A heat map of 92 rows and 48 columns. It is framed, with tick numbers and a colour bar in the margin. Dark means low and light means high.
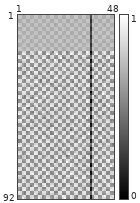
Average level on the scale: 70%. Seam: horizontal, 20% of the way down, the top part calmer. Slope: none. Grain: checkered. Odd lines: column 37.
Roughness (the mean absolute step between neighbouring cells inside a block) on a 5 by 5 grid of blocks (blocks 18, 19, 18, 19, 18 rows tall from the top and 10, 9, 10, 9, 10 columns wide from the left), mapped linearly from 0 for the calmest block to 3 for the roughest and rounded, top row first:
0 0 0 1 0
2 2 2 3 2
2 2 2 3 2
2 2 2 3 2
2 2 2 3 2
